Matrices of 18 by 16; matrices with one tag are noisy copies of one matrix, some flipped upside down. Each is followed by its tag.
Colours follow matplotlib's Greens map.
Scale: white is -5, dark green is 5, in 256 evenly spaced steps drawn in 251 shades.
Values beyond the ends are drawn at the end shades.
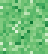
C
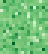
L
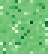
C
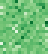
C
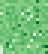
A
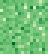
L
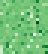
A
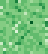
C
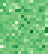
C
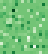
L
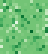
C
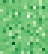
L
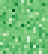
L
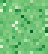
C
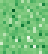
L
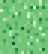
L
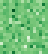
L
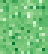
L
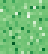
L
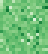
A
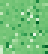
A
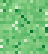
C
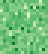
L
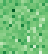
L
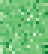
A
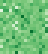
C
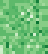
A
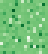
L
